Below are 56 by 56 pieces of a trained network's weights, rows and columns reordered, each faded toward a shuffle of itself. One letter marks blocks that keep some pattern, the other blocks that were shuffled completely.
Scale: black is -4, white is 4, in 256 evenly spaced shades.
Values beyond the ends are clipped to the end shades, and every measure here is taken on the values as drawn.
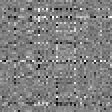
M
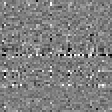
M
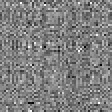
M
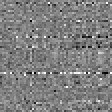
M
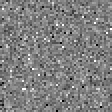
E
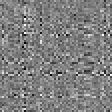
M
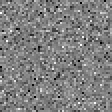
E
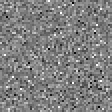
E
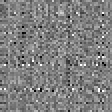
M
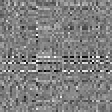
M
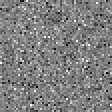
E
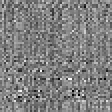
M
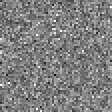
E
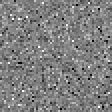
E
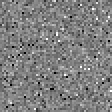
E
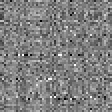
M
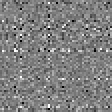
M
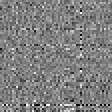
M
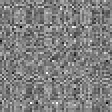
M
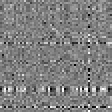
M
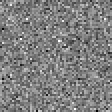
E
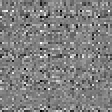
M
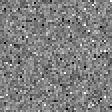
E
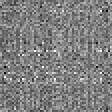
M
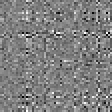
M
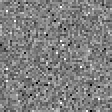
E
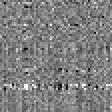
M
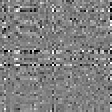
M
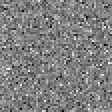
E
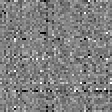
M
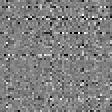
M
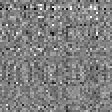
M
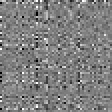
M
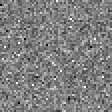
E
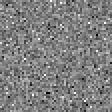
E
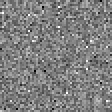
E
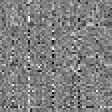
M
